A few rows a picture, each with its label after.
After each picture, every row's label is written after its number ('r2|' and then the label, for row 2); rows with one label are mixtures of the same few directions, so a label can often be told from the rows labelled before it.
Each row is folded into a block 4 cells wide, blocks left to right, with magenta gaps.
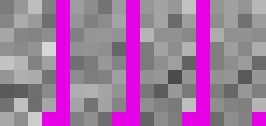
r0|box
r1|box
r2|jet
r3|jet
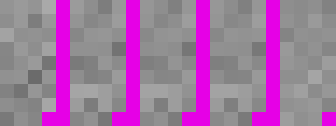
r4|jet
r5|box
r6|box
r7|box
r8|jet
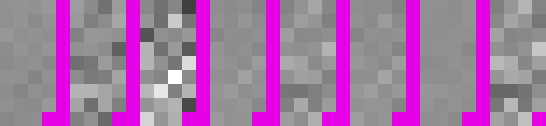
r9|jet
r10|box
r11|jet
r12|jet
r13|box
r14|jet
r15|box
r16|box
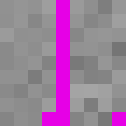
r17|jet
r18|box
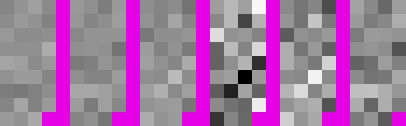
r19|box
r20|box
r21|jet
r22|jet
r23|jet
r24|box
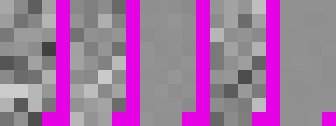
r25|box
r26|jet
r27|jet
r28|jet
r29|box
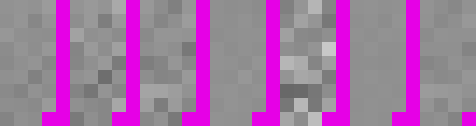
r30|jet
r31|jet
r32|box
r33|jet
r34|box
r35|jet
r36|box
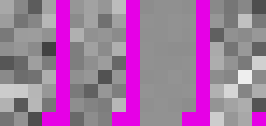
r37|box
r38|jet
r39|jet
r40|jet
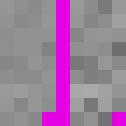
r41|box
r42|box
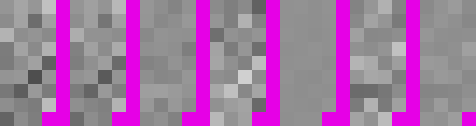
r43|jet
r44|jet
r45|box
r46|jet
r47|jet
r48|box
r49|box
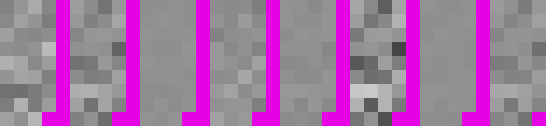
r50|box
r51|box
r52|box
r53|jet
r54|box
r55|box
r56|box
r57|box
